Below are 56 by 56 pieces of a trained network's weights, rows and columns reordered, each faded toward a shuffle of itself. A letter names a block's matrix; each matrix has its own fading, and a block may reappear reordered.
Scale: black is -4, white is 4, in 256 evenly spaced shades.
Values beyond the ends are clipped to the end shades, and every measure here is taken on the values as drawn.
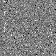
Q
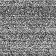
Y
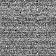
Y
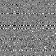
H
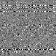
H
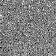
Q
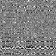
H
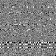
H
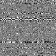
H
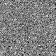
Q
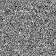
Q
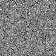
Q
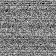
Y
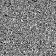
Q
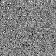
Q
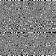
H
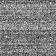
Y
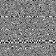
H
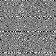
H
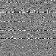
H
